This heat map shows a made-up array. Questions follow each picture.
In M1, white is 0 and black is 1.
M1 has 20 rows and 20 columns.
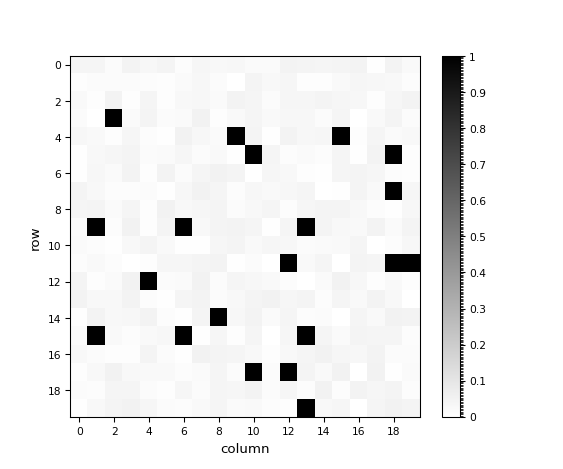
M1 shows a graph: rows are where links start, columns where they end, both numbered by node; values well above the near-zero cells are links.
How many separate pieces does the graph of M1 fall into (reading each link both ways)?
5
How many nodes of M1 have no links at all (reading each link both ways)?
2
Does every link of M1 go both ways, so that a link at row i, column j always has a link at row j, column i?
no
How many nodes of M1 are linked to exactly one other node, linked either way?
5
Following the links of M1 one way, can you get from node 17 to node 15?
yes
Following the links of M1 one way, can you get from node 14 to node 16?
no
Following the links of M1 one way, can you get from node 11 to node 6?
yes
